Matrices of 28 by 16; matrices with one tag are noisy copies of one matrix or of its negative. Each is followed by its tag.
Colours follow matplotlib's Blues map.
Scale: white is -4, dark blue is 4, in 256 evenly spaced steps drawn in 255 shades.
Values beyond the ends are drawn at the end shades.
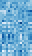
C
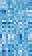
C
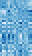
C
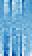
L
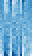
L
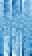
L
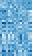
C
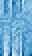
L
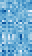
C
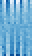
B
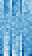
L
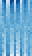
B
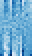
L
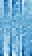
L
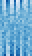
B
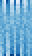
B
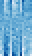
L
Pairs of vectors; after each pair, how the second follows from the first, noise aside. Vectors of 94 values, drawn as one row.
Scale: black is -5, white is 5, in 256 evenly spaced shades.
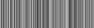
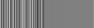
partly zeroed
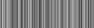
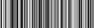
scaled up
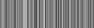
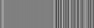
partly zeroed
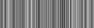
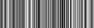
scaled up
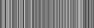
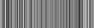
negated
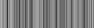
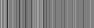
partly zeroed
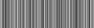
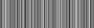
negated
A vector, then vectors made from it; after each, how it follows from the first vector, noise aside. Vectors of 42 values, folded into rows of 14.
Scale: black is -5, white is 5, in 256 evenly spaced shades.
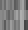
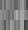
copied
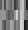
scaled up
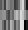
scaled up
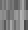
copied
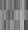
copied
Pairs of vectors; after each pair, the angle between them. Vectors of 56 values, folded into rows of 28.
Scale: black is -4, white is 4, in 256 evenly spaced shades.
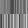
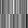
partly opposed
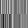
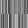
partly aligned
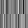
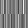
nearly opposite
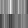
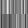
partly aligned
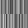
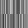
nearly opposite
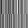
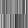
partly opposed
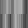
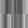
nearly opposite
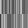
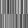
orthogonal
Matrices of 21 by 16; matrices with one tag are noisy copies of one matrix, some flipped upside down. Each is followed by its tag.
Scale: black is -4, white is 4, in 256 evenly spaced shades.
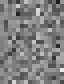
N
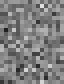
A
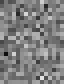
A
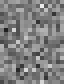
A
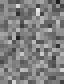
N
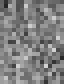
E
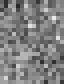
E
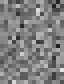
N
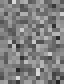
N
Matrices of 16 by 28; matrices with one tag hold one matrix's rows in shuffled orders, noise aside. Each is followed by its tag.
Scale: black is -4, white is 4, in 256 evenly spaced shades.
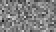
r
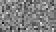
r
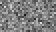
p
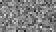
p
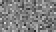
p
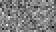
r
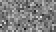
p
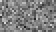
p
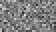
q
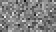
p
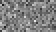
q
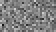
q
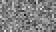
p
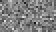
p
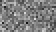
q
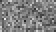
p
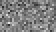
r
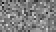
r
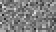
q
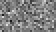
r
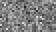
p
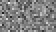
r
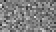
q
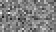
r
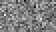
p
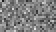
q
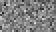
q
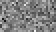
q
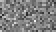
q
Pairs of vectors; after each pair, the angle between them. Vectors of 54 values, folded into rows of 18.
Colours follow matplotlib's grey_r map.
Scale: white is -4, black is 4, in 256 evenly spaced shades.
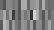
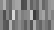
nearly opposite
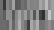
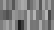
partly opposed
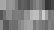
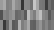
partly aligned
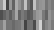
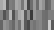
partly aligned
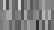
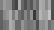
partly aligned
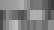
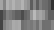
nearly parallel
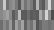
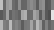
partly opposed
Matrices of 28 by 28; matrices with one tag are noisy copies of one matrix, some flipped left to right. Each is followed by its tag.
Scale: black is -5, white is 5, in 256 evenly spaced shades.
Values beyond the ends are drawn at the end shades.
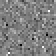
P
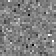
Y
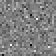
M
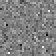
P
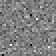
M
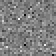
M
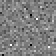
M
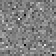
M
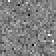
Y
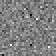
M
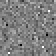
P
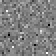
P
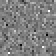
P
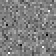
P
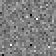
M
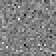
M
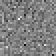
M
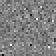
M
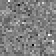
Y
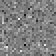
M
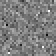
P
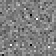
M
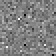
M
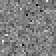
Y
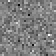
Y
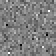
P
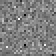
M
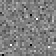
M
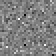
M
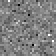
Y
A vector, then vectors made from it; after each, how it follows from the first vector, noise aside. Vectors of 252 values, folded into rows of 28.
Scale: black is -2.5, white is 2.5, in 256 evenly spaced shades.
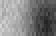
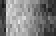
wrapped around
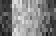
wrapped around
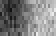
reversed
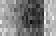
wrapped around
